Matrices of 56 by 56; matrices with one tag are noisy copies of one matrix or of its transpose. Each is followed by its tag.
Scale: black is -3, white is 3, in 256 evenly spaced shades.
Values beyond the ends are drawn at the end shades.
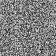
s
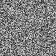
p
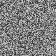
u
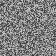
u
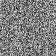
s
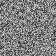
u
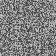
s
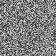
u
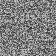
s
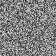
u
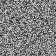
u
